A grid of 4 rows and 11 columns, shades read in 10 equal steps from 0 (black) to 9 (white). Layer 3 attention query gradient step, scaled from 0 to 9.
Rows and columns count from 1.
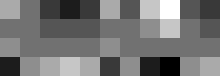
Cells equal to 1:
3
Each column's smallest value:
1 4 2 1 2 2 3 1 0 3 2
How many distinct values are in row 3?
2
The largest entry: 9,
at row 1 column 9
